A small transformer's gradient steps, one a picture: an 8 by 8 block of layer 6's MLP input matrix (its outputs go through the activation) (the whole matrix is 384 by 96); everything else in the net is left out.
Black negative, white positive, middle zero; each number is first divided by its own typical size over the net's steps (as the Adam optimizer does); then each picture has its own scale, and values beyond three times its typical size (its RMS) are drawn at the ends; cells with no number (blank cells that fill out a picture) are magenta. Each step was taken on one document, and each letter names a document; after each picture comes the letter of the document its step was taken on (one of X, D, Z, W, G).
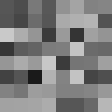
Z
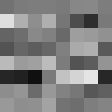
Z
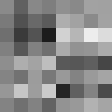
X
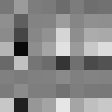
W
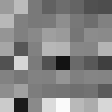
W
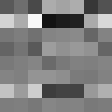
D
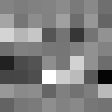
Z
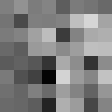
X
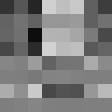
D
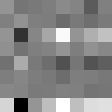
W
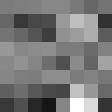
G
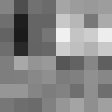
X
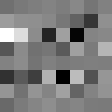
Z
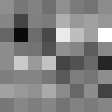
X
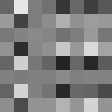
W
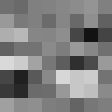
Z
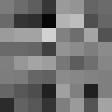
G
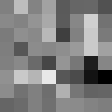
X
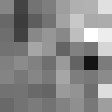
X
